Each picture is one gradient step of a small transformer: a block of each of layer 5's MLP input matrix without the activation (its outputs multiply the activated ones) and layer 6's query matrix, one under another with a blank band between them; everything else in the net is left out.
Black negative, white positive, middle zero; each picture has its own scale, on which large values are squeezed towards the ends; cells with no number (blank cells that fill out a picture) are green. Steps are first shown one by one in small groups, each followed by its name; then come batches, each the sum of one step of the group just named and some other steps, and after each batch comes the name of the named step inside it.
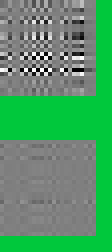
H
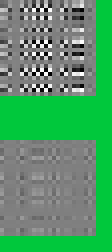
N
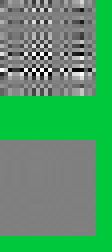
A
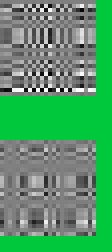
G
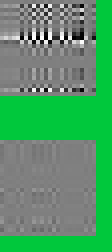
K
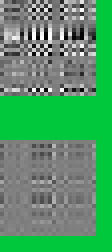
K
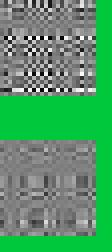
G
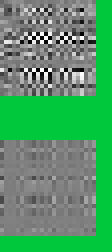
A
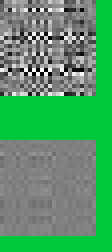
A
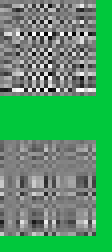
G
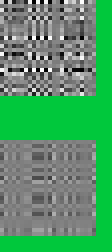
A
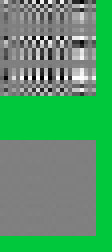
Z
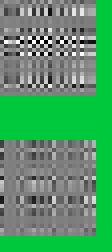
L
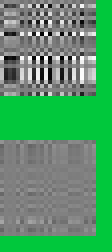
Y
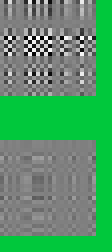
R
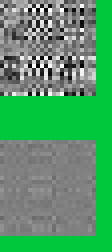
Y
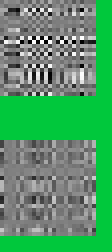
L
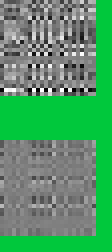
L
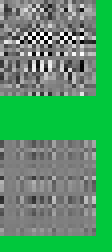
L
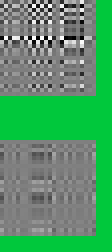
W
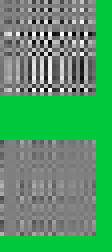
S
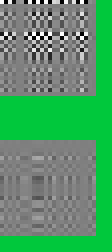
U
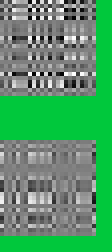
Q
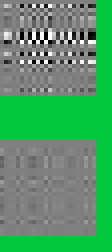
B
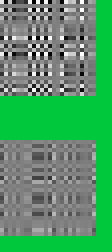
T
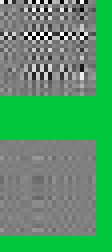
U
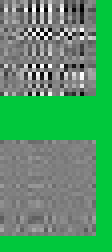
W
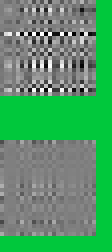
S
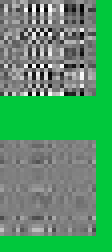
W
